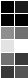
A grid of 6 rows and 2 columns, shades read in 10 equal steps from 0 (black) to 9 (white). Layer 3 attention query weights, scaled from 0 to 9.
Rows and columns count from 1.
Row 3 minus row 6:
3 1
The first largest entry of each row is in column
2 1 1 2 1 2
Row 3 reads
5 4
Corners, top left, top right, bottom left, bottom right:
0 1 2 3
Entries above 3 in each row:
0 0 2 2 1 0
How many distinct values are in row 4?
2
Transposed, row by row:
0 0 5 8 4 2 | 1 0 4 9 2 3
